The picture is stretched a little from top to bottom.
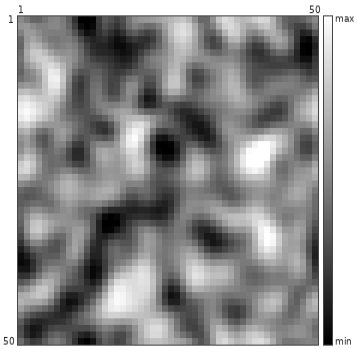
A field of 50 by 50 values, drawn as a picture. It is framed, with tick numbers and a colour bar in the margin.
No row or column stands out. The ninth with the highest average is the middle right. There is no seam. The field is mottled with small blotches. Neither half mirrors the other. No lone cell stands out from its neighbours.
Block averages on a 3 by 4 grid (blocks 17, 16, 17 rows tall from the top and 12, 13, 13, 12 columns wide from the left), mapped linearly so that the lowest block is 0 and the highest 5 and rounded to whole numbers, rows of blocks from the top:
4 0 3 1
3 1 2 5
0 4 2 4
